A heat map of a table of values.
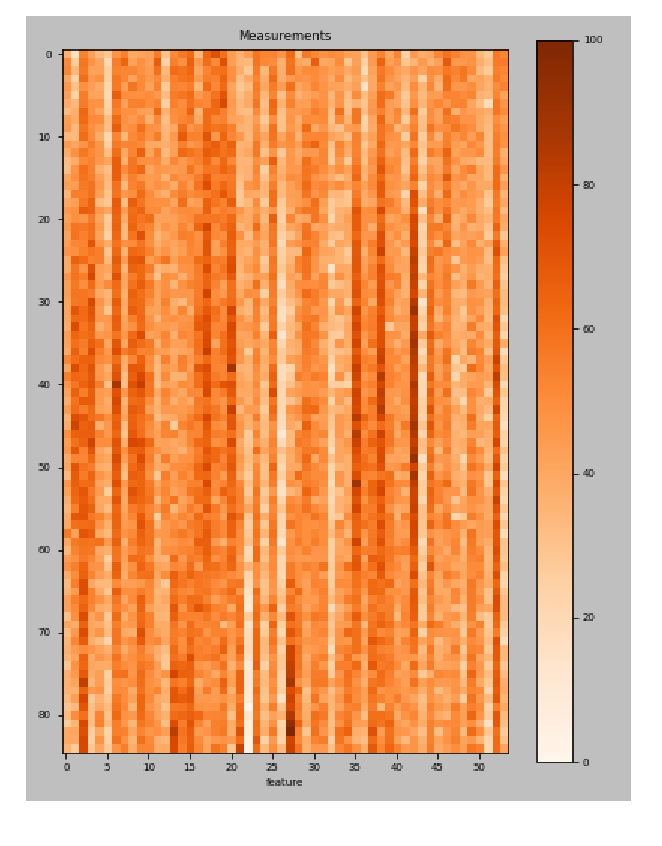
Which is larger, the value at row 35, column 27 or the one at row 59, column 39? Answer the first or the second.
the second
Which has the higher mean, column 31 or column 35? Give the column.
35
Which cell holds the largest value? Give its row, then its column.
82, 27
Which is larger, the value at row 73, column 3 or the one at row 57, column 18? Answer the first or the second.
the second
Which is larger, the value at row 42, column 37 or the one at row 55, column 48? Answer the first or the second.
the first
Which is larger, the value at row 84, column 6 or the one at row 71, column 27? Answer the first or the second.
the second
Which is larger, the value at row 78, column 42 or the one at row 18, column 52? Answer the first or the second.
the second
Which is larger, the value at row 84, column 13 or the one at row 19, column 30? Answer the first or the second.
the first
